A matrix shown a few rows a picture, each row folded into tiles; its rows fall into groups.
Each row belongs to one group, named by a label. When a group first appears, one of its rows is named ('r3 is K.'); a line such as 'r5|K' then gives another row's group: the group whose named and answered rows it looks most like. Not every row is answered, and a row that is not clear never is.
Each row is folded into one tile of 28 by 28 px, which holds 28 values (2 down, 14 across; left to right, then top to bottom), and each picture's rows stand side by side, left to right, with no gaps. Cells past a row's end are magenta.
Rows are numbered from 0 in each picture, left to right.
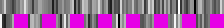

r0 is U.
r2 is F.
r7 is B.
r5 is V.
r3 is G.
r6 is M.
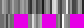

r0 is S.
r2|M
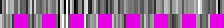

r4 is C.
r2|M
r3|V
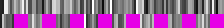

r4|B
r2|G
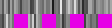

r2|C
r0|M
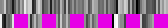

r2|M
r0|U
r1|V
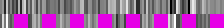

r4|G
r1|M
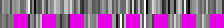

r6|F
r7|M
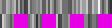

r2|U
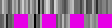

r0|S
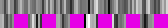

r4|U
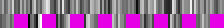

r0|V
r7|M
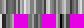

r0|U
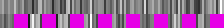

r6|M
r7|B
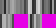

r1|V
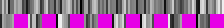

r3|V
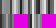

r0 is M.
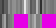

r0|B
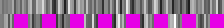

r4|M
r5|M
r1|G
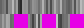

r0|F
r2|U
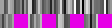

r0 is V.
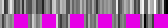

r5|G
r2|U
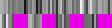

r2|B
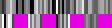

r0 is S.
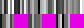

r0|V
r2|B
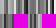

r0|G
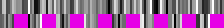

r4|S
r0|C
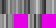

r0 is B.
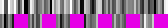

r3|S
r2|G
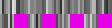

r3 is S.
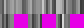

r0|C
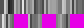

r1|U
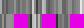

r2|B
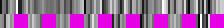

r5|B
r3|F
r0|F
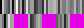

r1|U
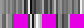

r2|B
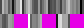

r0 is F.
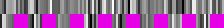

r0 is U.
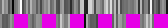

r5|M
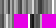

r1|U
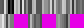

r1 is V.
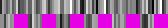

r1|M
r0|F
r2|G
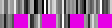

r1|U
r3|F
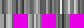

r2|C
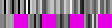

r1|S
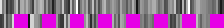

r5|G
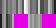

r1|M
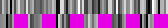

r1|U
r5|S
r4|C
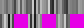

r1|C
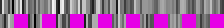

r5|S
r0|F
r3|S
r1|B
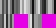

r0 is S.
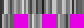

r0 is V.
